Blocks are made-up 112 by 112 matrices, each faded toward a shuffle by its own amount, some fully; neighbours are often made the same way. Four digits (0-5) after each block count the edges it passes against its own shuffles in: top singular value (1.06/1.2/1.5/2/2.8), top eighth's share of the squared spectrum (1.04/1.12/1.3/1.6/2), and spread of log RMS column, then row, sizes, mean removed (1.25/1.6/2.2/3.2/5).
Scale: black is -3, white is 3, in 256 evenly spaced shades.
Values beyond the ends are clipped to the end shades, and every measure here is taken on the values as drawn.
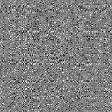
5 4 3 3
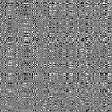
5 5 4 4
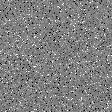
0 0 0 0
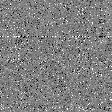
3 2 1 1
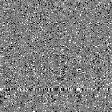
4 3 1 2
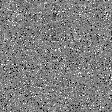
3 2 0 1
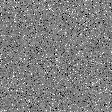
1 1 0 0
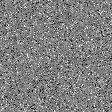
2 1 0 0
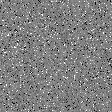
0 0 0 0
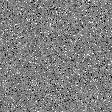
0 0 0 0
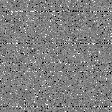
4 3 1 2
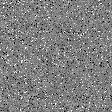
2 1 0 0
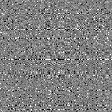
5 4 2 3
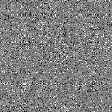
4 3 2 3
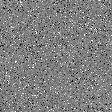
1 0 0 0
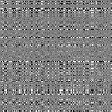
5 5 4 5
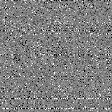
4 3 2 3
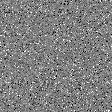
2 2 0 0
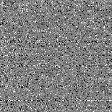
4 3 1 2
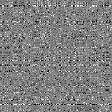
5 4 2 3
